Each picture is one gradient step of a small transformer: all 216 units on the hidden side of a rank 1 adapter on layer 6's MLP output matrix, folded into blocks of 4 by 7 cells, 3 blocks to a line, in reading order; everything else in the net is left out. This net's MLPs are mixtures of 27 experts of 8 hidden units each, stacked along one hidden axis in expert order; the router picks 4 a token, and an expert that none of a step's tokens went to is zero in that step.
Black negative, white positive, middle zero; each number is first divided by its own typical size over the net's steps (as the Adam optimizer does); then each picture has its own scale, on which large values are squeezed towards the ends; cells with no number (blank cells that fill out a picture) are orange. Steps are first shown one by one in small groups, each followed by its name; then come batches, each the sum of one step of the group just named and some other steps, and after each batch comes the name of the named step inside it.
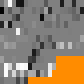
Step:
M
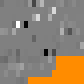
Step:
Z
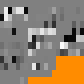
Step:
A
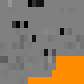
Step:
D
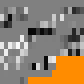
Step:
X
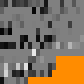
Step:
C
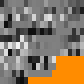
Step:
X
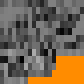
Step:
C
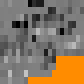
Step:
D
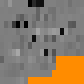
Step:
D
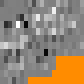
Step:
Z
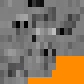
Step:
D
